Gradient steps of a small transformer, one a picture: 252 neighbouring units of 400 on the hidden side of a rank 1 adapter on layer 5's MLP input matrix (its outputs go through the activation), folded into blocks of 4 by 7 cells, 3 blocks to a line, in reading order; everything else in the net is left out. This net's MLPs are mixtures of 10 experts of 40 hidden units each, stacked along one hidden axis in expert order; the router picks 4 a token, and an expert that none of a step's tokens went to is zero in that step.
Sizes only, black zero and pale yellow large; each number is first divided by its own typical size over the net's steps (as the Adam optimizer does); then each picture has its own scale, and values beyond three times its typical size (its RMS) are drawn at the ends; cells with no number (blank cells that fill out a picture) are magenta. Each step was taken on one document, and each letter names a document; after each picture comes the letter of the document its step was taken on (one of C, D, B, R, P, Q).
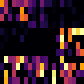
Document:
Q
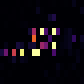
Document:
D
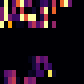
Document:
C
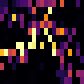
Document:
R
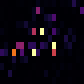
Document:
D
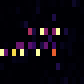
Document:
D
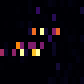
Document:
D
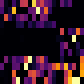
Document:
Q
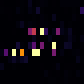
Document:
D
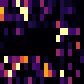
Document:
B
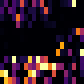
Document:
Q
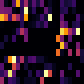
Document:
B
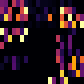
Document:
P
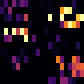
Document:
P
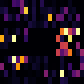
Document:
B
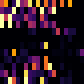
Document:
C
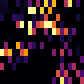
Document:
R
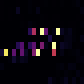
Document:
D
